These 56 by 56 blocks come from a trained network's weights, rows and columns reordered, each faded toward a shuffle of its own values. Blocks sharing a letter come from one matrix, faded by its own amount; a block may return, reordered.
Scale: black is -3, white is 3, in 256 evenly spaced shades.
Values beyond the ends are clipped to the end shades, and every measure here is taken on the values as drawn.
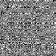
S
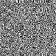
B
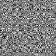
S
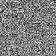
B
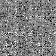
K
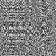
S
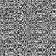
S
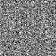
B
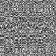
S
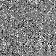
K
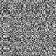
S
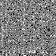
K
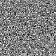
B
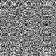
S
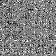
K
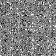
K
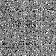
K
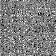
K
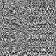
S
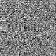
B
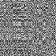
S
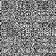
S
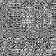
S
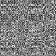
S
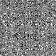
K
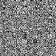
B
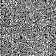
K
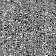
K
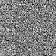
B
